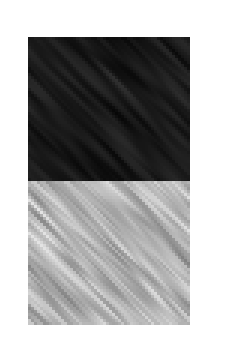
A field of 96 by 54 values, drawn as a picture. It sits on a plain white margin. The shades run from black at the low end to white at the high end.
The table splits into 2 rows of 1 panel. Panel 1,1: very low, slanting down to the right, faint in contrast. Panel 2,1: high, slanting down to the right.
